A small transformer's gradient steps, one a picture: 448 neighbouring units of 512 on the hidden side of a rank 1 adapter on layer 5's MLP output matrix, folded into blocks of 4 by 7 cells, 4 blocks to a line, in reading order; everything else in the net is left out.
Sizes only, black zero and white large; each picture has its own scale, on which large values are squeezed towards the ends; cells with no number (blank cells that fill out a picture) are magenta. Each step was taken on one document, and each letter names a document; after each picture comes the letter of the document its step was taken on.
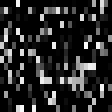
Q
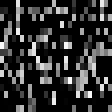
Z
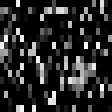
Q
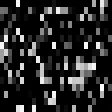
Q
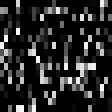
Z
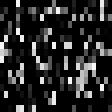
Z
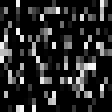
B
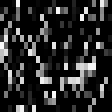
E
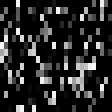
E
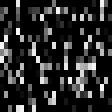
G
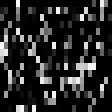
E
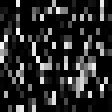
G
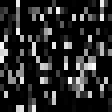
G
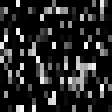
Q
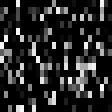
G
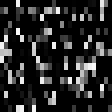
Z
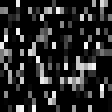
B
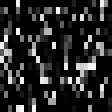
G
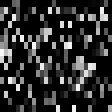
Q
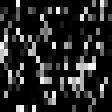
E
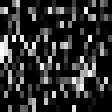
E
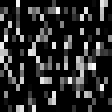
B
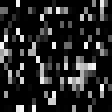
Q
